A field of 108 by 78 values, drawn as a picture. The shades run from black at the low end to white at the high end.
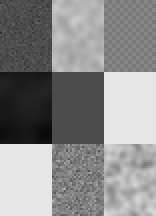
It is made of 3 by 3 panels. Panel 1,1: low, fine-grained, faint in contrast. Panel 1,2: high, blotchy, faint in contrast. Panel 1,3: middling, checkered, faint in contrast. Panel 2,1: very low, smooth, faint in contrast. Panel 2,2: low, flat. Panel 2,3: very high, flat. Panel 3,1: very high, flat. Panel 3,2: middling, fine-grained. Panel 3,3: high, blotchy.
